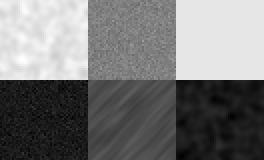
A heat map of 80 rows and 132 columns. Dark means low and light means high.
The table splits into 2 rows of 3 panels. Panel 1,1: very high, blotchy, faint in contrast. Panel 1,2: middling, fine-grained, faint in contrast. Panel 1,3: very high, flat. Panel 2,1: very low, fine-grained, faint in contrast. Panel 2,2: low, slanting up to the right, faint in contrast. Panel 2,3: very low, blotchy, faint in contrast.
